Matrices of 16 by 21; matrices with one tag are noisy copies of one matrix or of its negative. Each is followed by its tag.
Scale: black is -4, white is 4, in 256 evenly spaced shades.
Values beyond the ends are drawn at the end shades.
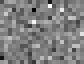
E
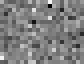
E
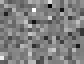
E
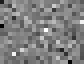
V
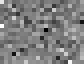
V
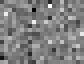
E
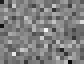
V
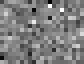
E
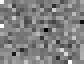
V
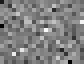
V
